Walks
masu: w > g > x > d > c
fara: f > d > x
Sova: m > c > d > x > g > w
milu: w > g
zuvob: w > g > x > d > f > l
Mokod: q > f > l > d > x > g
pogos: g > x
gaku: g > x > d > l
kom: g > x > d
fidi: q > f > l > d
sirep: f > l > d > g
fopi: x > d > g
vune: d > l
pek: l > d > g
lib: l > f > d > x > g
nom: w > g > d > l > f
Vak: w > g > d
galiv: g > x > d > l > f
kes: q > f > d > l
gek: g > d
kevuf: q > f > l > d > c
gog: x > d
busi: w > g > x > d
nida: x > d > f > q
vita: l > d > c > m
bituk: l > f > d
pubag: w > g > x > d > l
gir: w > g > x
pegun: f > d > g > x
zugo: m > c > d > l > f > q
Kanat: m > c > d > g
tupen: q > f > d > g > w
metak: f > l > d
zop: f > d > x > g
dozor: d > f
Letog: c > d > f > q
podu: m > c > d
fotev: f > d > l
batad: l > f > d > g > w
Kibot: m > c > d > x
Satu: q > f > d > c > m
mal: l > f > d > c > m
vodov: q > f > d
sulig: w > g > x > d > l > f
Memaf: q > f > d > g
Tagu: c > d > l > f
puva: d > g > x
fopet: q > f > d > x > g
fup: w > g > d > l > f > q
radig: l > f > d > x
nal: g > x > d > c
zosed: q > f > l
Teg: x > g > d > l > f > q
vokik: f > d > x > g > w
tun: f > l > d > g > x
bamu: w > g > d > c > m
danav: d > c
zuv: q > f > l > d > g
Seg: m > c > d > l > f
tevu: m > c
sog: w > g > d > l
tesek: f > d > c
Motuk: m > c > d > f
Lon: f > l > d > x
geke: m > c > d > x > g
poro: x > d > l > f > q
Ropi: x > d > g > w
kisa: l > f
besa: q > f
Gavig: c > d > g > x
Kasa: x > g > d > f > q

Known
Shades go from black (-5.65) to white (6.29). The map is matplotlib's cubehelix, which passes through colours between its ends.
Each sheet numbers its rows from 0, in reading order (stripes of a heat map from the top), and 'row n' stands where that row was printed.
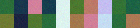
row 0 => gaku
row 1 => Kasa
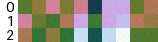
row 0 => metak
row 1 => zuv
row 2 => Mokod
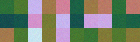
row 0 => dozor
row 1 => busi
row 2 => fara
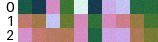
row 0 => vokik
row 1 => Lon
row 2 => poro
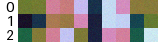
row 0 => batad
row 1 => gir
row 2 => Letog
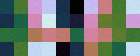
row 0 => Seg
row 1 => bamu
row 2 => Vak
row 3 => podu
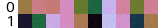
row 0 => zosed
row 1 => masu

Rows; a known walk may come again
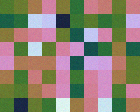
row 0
besa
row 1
Kanat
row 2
zosed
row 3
fopi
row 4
poro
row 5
sirep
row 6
vodov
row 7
Kasa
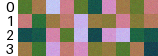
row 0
kisa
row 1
Memaf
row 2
busi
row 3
Ropi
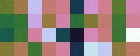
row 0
bituk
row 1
dozor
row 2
Satu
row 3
fidi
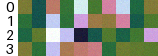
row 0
fopet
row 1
kom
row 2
Kibot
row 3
gek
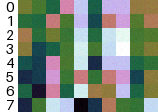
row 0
tupen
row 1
fotev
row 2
Mokod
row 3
Teg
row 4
vokik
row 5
pogos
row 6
pegun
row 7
podu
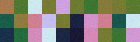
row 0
fara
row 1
Letog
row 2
bamu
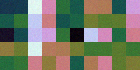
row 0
geke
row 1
tevu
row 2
Sova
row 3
gog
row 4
vune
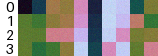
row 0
gir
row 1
nom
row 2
batad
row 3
kes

